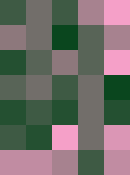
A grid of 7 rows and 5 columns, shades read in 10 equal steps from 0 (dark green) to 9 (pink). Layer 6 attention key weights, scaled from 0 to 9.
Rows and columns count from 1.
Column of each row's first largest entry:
5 5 5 2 4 3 1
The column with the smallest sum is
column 1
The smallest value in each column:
1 1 0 2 0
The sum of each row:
23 18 21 13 9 24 29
